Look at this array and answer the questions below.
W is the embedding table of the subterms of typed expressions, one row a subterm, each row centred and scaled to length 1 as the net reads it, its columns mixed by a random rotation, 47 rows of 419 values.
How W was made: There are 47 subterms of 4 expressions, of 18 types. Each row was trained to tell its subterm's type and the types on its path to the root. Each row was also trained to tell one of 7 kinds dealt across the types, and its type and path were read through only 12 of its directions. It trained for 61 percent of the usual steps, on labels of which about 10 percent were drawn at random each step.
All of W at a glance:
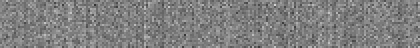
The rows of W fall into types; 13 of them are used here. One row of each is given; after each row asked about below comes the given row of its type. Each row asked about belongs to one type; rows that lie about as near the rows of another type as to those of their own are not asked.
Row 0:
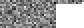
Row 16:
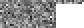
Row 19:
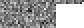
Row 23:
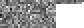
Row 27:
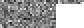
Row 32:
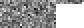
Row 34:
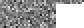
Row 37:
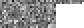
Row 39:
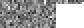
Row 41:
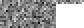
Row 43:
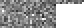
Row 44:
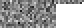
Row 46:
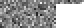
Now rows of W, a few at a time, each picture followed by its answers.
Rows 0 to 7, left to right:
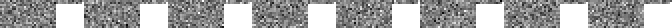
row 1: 41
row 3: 32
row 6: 32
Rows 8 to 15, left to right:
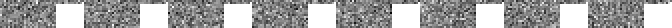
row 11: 46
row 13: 43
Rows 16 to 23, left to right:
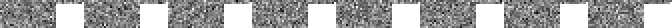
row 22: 34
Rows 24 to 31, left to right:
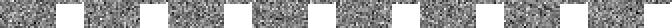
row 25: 46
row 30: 32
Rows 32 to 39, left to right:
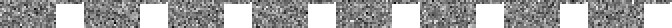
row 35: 34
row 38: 46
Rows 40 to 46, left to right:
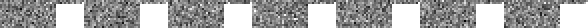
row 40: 19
